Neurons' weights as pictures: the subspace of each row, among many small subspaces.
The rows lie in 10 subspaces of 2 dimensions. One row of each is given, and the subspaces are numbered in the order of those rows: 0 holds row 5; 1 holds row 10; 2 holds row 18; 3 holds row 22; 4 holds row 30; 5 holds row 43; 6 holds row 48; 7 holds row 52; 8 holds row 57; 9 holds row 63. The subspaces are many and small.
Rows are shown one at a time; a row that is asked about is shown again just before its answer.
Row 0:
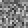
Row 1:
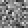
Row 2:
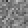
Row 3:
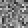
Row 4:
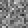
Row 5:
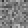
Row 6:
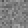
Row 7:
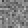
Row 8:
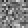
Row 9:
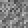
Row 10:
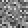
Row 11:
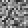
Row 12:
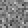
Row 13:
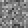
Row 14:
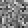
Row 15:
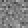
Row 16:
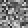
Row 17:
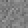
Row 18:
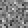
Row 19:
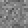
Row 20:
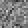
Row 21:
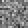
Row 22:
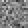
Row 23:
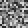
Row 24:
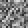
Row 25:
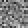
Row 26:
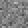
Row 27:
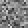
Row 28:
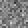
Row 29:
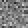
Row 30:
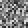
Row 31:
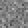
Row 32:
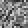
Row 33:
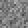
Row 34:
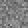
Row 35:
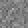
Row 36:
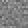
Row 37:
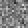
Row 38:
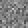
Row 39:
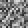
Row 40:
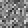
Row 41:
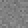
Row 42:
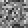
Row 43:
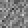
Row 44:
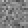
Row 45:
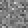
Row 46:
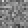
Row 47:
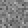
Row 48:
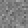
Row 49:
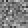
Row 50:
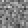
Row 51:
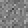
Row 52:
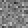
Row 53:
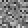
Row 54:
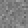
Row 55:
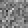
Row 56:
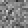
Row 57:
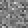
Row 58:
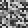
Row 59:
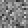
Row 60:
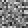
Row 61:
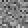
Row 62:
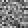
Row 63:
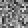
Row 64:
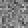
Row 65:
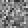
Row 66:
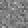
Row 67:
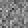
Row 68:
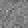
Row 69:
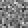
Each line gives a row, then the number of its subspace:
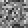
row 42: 4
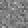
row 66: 8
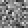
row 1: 9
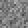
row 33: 1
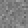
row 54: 6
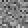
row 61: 1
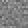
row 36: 7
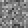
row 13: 0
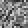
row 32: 6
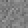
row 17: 5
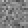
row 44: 3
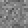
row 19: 4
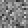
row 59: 6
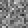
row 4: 8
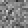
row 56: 9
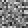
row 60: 7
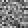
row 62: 5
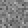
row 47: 2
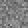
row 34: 2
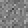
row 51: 4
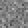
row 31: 2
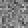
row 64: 9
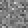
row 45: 8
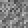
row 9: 1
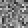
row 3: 9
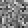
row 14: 9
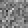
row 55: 9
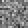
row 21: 0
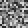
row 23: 5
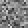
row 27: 2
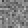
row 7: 0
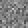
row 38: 4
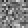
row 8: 3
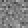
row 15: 3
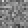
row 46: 0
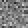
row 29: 7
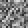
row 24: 5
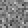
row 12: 2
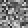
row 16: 2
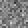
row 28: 1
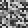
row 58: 8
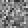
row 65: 8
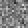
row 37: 6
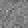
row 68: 6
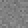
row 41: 1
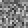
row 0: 0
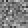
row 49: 8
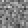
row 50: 4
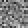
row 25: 5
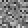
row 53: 1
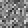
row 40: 4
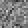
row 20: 6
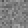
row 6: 0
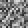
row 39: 5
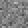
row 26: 7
